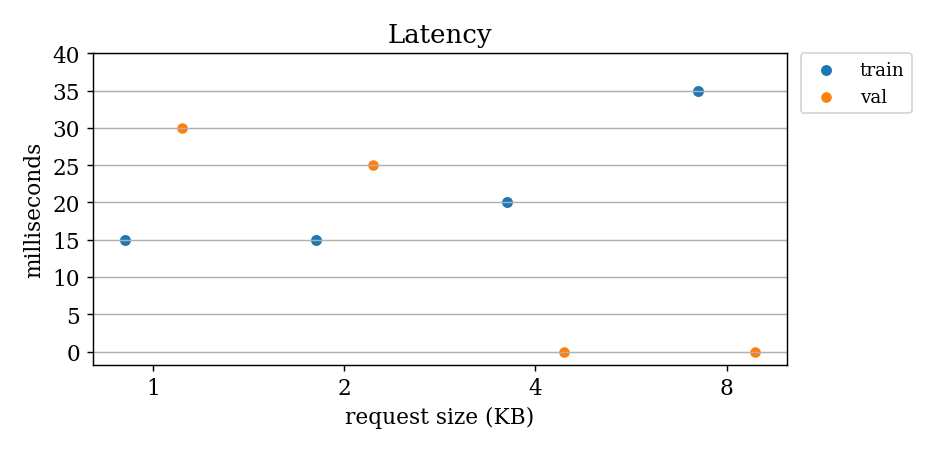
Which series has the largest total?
train
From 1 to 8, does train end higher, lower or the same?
higher
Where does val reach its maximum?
1
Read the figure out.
Title: Latency
x-axis: request size (KB), ticks 1 2 4 8
y-axis: milliseconds, ticks 0 5 10 15 20 25 30 35 40
Legend: train, val
Values:
train: 15 15 20 35
val: 30 25 0 0
